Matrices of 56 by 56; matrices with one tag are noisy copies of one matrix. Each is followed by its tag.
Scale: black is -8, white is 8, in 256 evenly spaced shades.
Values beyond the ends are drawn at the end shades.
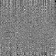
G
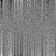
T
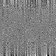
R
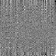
G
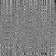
G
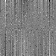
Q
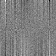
Q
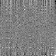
G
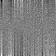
T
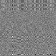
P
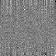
G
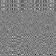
P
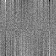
Q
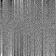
T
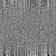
R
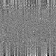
R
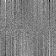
Q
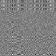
P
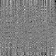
G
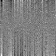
T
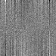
Q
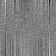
Q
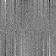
Q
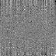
G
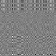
P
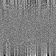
R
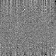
G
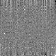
G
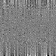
R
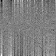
T
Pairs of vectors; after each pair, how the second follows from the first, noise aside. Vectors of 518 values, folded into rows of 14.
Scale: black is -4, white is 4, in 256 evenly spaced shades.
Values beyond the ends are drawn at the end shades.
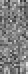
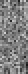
negated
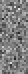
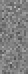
shrunk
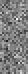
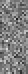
negated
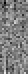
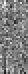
negated
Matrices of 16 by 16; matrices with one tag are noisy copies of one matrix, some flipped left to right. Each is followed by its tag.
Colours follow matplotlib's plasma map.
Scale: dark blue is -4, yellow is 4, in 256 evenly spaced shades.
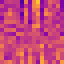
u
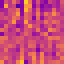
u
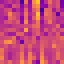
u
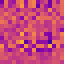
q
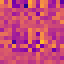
q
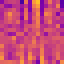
u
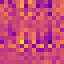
q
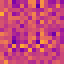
q
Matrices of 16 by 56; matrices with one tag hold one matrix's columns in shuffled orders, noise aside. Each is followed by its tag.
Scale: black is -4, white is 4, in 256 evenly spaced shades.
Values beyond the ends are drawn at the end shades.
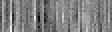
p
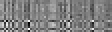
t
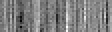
p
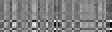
t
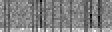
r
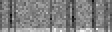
r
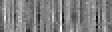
p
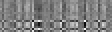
t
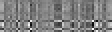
t
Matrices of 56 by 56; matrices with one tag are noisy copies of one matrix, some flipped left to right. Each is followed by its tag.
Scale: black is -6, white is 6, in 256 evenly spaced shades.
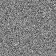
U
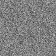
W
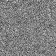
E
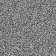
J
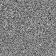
U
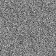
W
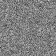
E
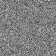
E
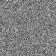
E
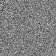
U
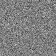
U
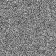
E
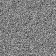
J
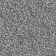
W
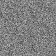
W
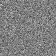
U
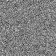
E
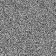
J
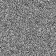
E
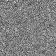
E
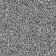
E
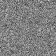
E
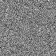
E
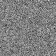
E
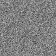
W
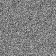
J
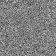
E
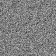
J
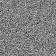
J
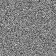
U
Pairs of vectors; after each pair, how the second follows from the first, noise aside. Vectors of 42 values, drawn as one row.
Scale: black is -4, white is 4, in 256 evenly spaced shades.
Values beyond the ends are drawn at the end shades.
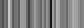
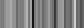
reversed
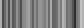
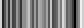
scaled up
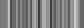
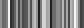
scaled up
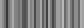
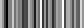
scaled up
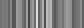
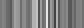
reversed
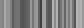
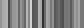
reversed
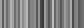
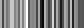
scaled up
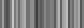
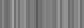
shrunk
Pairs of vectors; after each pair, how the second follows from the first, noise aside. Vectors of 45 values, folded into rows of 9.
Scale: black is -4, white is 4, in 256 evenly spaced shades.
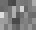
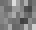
wrapped around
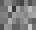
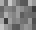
shuffled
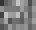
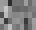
shuffled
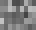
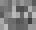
wrapped around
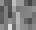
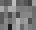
sign-scrambled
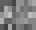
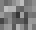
wrapped around
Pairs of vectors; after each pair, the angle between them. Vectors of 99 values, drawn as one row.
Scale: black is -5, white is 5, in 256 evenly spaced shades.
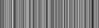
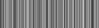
nearly parallel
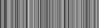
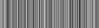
partly opposed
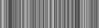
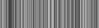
nearly parallel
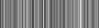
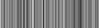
nearly opposite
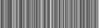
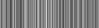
partly aligned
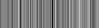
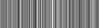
nearly opposite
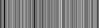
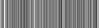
nearly opposite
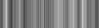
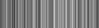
partly aligned
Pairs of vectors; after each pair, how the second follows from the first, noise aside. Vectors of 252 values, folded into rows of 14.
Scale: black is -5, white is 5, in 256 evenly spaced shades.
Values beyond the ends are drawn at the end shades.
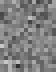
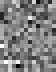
scaled up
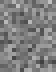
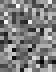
scaled up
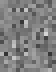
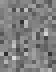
copied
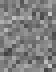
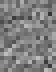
negated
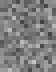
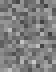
copied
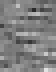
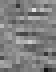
negated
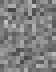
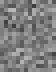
negated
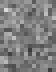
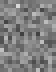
shuffled
